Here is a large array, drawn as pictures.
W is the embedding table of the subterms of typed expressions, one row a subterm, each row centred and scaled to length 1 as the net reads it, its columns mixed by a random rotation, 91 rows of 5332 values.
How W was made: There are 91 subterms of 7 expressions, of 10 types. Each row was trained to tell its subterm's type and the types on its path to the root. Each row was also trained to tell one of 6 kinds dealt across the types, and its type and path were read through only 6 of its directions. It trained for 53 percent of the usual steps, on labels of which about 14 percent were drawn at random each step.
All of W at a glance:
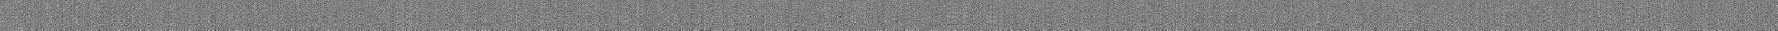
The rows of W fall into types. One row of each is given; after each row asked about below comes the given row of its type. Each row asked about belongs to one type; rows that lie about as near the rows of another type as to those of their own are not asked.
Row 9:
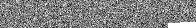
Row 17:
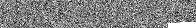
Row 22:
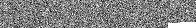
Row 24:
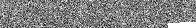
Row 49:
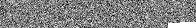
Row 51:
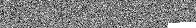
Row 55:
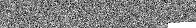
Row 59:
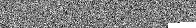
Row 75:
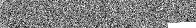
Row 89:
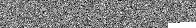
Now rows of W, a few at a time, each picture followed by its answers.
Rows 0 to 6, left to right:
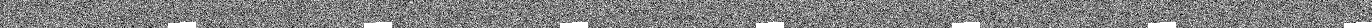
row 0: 49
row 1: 75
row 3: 59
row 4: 9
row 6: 59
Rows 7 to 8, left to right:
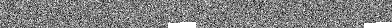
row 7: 22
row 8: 17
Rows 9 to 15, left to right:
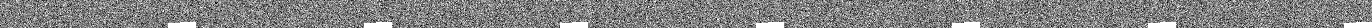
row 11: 22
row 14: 17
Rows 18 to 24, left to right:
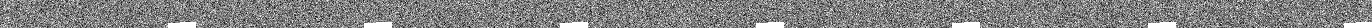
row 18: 17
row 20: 24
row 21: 51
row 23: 17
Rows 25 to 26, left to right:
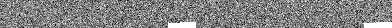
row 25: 89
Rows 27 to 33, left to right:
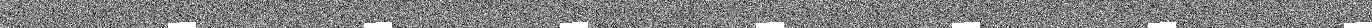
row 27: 75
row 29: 59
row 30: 75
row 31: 75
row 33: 22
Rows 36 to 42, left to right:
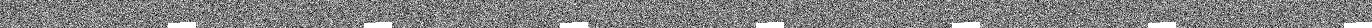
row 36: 51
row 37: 55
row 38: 51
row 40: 9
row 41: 17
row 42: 75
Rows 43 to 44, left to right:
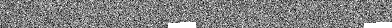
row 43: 22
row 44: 89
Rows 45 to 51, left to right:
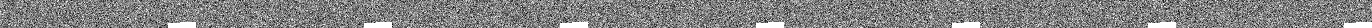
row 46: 55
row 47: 55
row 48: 51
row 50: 51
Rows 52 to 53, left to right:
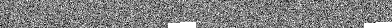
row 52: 22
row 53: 55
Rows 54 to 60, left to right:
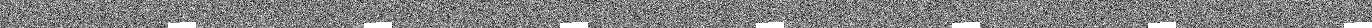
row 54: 22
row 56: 55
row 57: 59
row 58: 55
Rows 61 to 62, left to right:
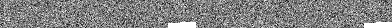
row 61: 51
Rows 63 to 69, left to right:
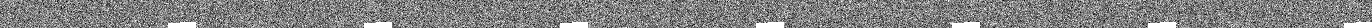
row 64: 17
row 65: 89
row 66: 55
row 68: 55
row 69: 51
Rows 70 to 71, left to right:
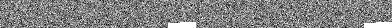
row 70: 22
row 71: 49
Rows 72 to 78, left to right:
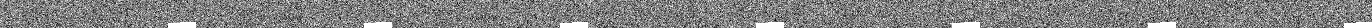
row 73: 75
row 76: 9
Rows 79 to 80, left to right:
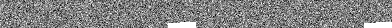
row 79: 24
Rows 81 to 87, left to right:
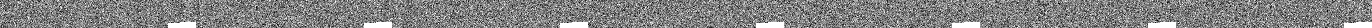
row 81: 59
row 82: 51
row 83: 17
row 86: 17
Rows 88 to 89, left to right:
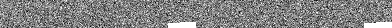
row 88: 24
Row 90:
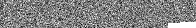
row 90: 49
